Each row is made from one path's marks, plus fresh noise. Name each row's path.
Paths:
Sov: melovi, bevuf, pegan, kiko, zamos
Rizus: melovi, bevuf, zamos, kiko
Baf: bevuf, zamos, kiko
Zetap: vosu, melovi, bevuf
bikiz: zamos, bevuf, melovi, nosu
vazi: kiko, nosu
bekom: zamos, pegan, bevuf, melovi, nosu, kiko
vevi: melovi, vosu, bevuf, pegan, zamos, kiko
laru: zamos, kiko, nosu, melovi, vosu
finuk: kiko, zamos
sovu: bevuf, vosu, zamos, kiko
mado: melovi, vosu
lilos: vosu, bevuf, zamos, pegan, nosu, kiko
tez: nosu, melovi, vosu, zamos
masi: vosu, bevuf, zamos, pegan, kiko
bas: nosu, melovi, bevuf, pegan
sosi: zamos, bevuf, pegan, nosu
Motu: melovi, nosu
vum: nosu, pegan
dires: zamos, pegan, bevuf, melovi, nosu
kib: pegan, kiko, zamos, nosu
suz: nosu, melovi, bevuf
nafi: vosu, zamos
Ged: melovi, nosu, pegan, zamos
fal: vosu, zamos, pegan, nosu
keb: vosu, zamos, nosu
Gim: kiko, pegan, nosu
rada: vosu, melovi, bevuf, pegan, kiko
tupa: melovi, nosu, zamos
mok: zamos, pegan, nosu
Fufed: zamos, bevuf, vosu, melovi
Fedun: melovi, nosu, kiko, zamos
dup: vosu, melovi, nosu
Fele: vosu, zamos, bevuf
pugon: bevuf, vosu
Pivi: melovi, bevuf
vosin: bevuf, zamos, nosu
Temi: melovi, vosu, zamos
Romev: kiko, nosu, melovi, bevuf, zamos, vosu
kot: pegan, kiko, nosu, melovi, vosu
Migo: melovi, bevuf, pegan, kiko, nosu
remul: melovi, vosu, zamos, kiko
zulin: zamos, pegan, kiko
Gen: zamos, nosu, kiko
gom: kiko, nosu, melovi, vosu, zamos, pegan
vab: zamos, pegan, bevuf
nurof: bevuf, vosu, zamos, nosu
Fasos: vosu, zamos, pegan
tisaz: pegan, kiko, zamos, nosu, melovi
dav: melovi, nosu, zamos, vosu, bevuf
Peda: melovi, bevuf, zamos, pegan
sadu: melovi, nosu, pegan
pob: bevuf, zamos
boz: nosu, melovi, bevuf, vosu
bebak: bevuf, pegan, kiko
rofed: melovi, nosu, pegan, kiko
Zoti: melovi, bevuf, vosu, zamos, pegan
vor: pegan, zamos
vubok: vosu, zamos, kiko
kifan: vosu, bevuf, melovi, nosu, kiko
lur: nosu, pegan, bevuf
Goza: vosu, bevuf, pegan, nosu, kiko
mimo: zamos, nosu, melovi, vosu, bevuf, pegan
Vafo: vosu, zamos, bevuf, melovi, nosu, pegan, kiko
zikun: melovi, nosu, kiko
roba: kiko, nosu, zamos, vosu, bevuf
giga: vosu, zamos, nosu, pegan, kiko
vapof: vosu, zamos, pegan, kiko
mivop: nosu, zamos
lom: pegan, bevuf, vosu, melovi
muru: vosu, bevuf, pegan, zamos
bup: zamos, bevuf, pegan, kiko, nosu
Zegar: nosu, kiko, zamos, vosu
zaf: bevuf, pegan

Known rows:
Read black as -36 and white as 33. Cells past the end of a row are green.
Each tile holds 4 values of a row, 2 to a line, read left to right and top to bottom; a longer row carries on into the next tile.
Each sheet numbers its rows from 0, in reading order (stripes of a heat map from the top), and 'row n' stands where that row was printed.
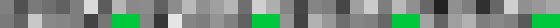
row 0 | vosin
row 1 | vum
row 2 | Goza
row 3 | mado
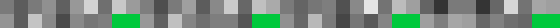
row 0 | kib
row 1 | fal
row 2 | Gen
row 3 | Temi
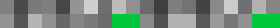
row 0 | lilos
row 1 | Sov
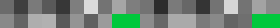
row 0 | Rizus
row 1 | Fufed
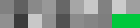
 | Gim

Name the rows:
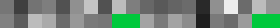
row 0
vab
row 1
finuk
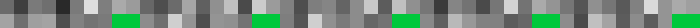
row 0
remul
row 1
vor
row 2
sosi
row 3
dav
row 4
zikun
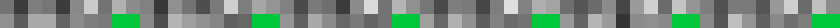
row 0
vevi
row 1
boz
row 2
roba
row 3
laru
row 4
zulin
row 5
bup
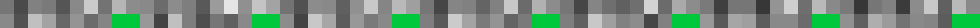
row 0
bekom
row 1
vazi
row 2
rofed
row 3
dires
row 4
bikiz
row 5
masi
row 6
muru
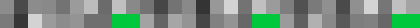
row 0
lur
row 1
vapof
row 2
giga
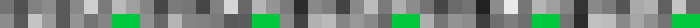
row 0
tisaz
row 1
nurof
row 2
lom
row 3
vubok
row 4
zaf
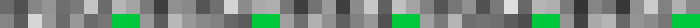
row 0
Ged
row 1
dup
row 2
Fasos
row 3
keb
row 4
rada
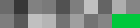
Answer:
Peda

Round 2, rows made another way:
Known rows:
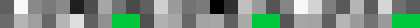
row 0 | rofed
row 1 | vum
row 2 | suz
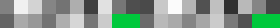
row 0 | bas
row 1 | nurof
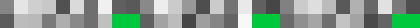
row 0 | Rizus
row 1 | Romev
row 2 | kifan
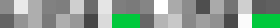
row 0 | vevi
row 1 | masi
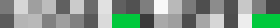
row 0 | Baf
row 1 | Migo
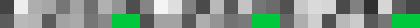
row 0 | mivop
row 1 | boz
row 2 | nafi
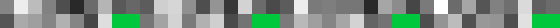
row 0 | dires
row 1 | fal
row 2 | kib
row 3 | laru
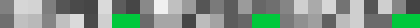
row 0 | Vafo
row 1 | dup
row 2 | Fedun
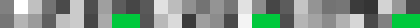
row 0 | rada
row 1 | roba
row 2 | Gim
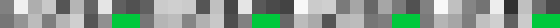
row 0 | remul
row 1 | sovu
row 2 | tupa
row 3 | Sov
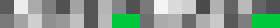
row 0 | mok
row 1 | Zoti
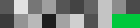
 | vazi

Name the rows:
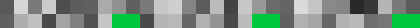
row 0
vor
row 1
muru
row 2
sadu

